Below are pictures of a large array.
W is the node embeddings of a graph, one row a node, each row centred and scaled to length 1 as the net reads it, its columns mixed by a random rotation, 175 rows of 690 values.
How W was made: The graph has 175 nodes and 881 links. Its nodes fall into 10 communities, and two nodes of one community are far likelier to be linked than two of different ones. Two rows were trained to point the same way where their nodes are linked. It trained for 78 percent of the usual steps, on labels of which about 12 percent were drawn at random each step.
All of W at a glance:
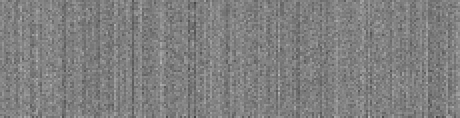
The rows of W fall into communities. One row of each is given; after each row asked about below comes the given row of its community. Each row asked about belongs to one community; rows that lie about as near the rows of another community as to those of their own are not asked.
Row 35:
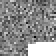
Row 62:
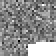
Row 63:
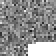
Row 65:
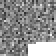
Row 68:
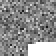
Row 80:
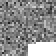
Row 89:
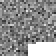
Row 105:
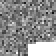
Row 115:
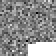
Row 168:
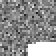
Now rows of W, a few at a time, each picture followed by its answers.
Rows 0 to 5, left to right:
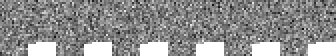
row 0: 168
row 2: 115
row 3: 80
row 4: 63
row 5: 115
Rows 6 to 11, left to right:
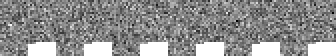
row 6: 63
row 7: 115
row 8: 35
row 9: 63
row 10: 80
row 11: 63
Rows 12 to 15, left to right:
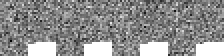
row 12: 62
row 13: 89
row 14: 62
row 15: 89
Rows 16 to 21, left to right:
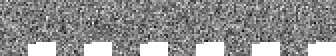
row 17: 68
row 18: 168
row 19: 115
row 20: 68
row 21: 68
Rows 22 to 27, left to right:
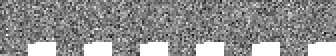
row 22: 65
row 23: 168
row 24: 89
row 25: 62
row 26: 80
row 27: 89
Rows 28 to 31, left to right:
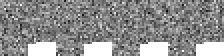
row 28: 68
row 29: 89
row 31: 62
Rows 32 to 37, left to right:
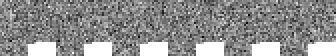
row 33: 105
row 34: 80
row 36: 63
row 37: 35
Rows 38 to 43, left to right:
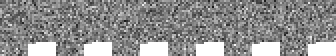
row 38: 63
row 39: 35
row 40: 80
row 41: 63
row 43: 115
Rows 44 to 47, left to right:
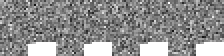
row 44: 63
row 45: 62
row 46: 105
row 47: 168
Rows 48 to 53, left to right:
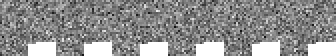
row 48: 105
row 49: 105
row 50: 63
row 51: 89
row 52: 105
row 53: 89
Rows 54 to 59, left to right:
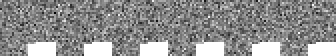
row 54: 35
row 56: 68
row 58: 62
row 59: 63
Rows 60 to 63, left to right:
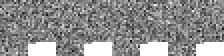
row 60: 105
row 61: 35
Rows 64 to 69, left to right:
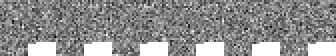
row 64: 168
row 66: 65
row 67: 35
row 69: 168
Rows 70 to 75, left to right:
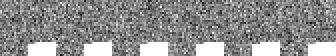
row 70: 35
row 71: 68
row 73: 62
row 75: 68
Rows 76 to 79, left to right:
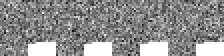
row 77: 105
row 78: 65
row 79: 65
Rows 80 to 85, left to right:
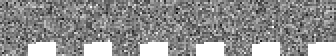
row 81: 65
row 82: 115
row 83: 63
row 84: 62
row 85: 68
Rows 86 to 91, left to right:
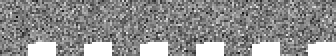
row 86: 115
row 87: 89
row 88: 35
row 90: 89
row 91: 65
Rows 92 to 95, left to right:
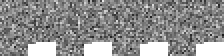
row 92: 68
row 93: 168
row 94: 65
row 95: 89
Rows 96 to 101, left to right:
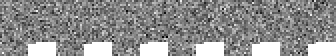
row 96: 62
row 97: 105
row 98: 168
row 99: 89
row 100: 115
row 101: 62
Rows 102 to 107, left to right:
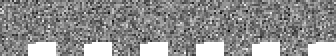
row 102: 105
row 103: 62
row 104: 105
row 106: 168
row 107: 168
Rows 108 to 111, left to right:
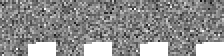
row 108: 89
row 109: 35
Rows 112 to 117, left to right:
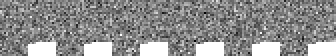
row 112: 35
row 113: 35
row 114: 168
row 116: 168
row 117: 89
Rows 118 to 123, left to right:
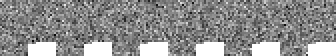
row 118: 89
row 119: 65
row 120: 35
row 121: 62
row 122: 168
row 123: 63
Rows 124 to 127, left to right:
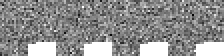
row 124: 89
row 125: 89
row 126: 80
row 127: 68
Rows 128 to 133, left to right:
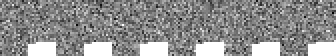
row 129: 35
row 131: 35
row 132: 62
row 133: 105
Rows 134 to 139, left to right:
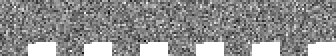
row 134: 35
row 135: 62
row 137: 65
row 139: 35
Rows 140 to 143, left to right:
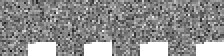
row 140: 35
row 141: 105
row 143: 115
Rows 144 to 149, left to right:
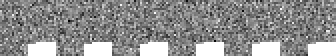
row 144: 35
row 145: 68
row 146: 168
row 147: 65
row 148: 115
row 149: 105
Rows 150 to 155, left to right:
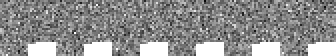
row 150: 62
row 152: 168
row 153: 35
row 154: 63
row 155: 62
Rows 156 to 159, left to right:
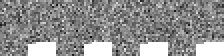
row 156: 115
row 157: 65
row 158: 68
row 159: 168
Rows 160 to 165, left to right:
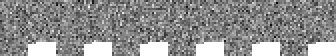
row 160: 115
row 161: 65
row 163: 89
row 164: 115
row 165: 105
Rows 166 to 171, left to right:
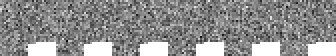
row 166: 89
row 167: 62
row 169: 89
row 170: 68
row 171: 63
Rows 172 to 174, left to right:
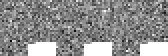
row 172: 62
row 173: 68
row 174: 62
